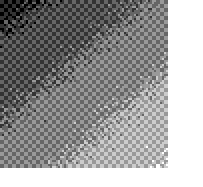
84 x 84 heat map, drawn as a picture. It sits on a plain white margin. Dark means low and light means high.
Slope: up to the bottom right. Mirror symmetry: none. Ninth with the highest average: bottom right. Odd rows or columns: none. Ninth with the lowest average: top left.
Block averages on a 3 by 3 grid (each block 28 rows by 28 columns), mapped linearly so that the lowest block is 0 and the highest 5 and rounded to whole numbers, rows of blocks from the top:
012 / 134 / 345
